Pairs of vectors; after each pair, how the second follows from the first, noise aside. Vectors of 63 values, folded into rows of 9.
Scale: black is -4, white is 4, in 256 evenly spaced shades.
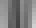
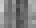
reversed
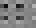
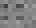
shrunk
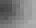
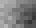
reversed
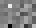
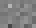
shrunk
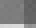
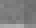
shrunk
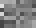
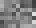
reversed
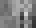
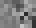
sign-scrambled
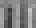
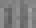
shrunk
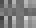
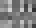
reversed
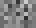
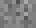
shrunk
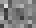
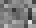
reversed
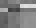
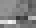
reversed
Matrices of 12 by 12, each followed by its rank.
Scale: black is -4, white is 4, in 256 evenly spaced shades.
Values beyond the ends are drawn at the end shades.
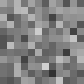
full rank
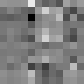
two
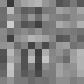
two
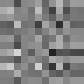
two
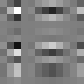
one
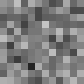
full rank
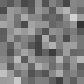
full rank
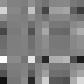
one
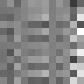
two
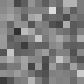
full rank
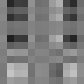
one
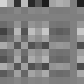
one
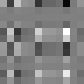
one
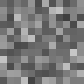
full rank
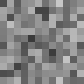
full rank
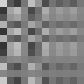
one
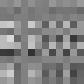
two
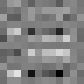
two
